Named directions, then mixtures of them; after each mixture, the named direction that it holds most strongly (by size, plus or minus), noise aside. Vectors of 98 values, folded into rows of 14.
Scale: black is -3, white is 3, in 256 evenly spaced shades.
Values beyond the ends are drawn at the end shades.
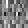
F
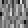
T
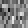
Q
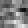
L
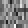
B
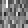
F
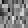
Q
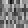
B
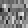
Q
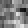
L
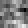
L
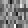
B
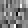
B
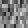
Q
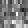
L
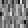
T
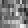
L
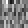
F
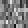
B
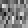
Q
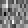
F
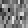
Q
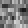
L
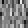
T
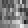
L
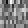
B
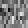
Q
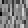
T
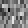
Q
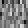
T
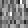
T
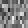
Q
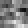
L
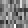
B
